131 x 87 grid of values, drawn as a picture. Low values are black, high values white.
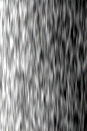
There is an overall slope up to the left. The grain runs up and down. On average the colour sits 50% of the way up the scale.
